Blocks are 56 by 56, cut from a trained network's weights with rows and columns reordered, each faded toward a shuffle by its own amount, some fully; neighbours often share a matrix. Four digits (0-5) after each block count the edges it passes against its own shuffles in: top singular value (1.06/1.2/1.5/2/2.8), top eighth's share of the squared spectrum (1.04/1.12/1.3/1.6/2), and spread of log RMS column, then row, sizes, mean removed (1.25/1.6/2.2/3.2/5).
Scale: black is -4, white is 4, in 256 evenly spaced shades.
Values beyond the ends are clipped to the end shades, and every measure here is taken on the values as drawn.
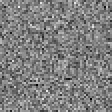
3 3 0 1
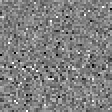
3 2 0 1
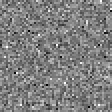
2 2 0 1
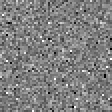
2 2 0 1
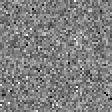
2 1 0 0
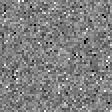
0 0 0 0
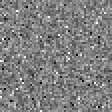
0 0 0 0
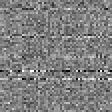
4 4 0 3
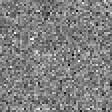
3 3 0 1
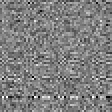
4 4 1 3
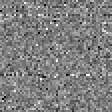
3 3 0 2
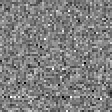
3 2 0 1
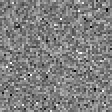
0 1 0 0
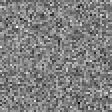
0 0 0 0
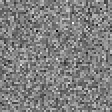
0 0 0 0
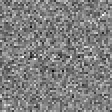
2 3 0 1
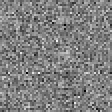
2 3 0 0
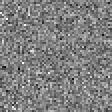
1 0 0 0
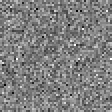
1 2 0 0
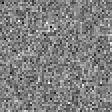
1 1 0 0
